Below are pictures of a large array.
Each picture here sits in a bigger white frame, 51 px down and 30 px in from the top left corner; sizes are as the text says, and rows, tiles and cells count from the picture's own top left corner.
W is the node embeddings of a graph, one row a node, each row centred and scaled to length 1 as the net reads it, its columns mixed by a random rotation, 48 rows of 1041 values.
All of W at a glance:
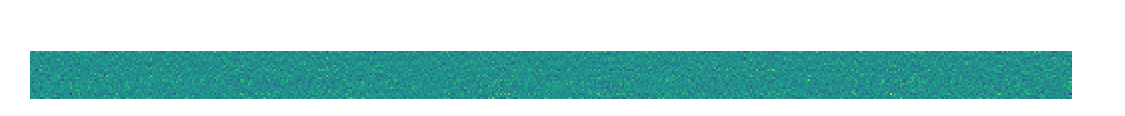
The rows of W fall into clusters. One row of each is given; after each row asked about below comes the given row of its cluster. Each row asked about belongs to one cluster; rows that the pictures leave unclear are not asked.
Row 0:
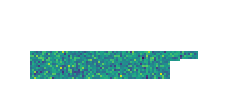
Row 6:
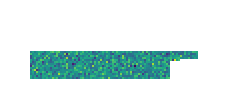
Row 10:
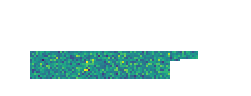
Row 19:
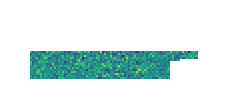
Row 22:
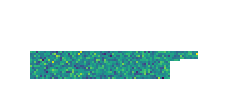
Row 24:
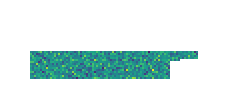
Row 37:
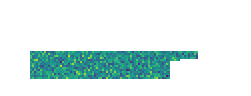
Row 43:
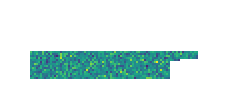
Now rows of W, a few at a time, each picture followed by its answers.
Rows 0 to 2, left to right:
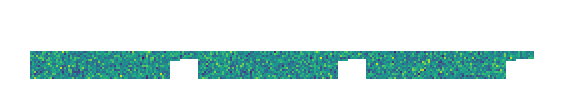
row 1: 0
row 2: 10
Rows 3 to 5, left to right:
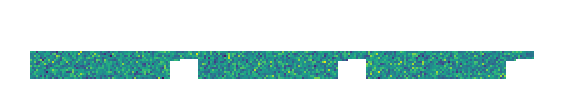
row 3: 22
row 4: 43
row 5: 10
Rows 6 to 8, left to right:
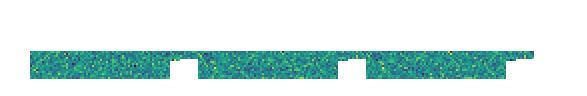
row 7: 24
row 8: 24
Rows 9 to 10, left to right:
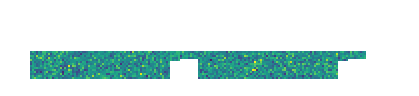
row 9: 0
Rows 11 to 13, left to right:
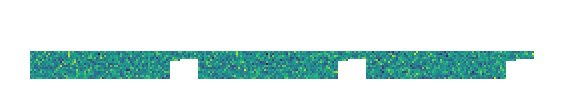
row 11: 37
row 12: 37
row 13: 22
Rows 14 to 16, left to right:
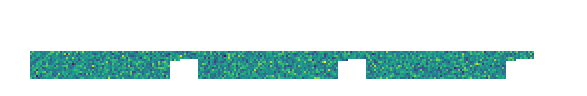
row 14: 6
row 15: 43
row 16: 24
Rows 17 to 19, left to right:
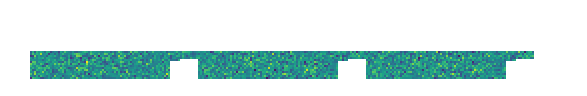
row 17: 10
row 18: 19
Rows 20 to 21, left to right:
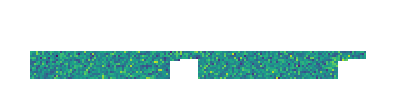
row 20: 43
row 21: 6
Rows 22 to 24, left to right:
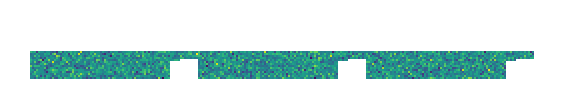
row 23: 0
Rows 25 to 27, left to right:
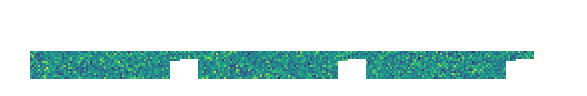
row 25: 24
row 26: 0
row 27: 19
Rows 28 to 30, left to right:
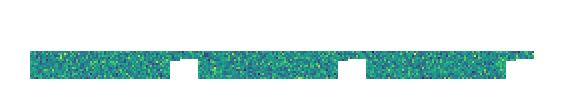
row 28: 43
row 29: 24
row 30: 22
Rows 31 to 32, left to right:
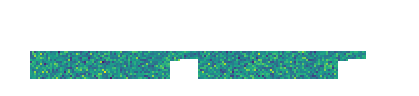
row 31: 10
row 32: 10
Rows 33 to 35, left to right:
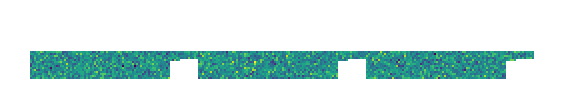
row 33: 6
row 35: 37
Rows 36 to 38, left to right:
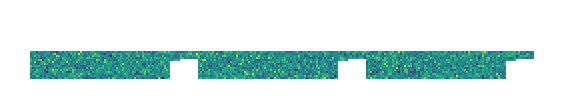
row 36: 22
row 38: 0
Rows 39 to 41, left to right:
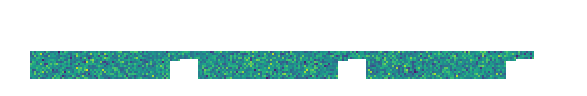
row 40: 19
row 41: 0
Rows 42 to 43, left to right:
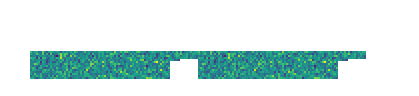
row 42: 43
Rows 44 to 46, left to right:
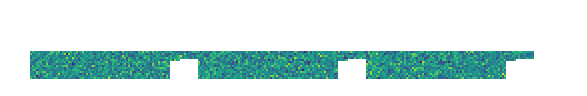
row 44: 6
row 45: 19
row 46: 10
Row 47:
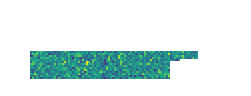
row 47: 10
